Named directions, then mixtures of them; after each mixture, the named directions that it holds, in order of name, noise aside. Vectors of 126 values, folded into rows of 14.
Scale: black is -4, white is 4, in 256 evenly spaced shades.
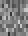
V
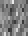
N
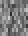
N, V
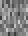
V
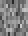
N, V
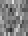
N, V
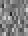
N, V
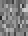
N, V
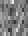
N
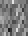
N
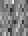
N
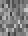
V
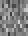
V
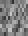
N, V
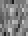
N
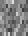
N, V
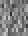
N, V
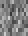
N, V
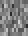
N, V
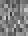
V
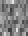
N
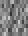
N, V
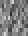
N, V
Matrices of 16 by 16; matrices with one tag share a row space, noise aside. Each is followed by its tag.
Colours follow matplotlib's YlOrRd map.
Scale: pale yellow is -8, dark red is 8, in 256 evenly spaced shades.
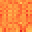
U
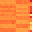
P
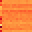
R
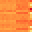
P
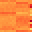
P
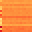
R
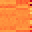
P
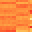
P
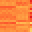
P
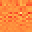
U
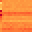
R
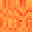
U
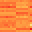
P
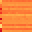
R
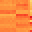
P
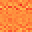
U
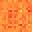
U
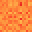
U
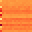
R
